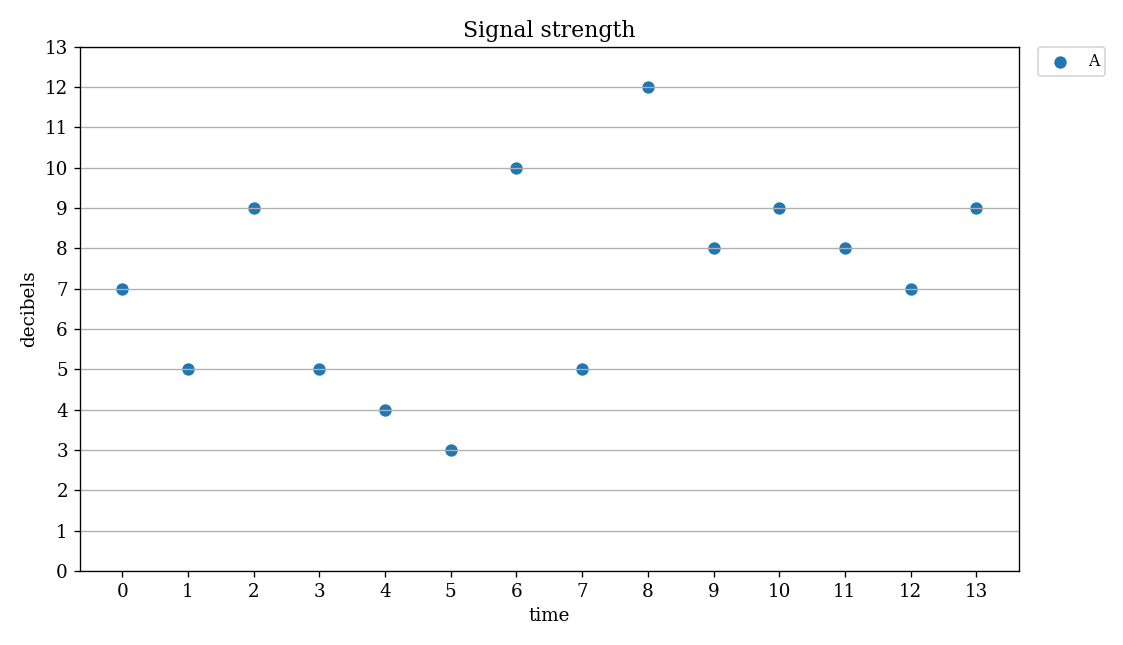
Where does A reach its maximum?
8
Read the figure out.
Title: Signal strength
x-axis: time, ticks 0 1 2 3 4 5 6 7 8 9 10 11 12 13
y-axis: decibels, ticks 0 1 2 3 4 5 6 7 8 9 10 11 12 13
Legend: A
Values:
A: 7 5 9 5 4 3 10 5 12 8 9 8 7 9
